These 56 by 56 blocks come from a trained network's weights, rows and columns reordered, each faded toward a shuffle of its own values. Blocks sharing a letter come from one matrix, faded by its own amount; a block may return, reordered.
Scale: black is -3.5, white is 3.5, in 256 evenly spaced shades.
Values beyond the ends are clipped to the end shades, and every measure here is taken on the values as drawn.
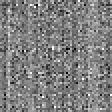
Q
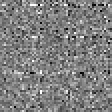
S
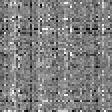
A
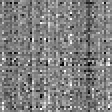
A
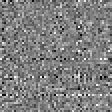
S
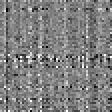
A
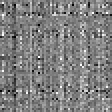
A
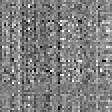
A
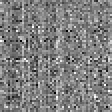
Q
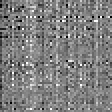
A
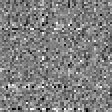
S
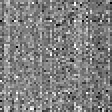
Q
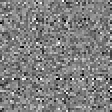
S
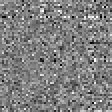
S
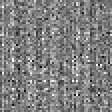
Q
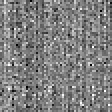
Q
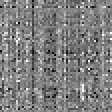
A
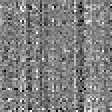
A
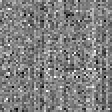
Q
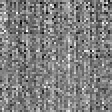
Q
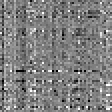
A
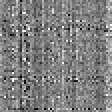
A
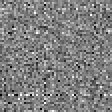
S
